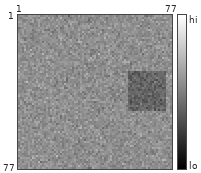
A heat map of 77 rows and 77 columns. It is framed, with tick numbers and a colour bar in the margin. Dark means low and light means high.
Odd patch: lower, in the middle right. Stripes: none. Ninth with the lowest average: middle right. Odd rows or columns: none.
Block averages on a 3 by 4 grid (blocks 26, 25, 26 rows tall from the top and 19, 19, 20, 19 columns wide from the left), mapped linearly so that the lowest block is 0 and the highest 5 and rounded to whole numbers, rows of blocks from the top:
5 5 5 5 / 5 5 4 0 / 5 5 5 5
